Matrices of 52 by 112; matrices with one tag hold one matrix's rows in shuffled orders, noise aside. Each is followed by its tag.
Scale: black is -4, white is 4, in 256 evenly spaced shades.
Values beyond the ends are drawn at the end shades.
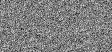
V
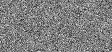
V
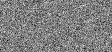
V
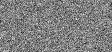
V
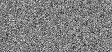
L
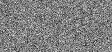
L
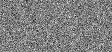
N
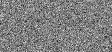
V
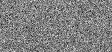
N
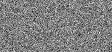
N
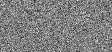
V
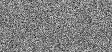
N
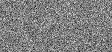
N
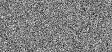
L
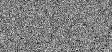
V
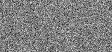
N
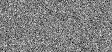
L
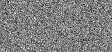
L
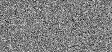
L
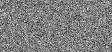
V
